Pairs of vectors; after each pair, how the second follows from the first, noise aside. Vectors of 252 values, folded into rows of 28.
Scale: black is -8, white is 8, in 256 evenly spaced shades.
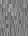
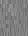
shrunk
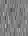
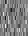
scaled up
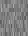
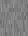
shrunk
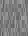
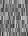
scaled up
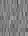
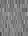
shuffled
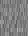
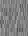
negated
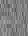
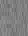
shrunk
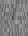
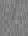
shrunk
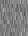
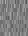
shuffled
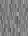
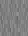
shrunk
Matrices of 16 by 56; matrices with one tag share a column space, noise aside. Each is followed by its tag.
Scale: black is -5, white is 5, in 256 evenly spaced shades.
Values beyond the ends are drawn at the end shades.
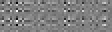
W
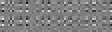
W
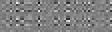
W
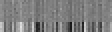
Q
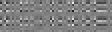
W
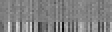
Q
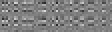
W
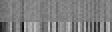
Q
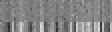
Q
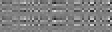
W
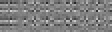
W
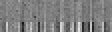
Q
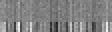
Q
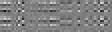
W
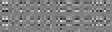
W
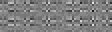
W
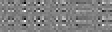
W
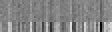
Q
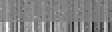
Q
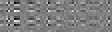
W
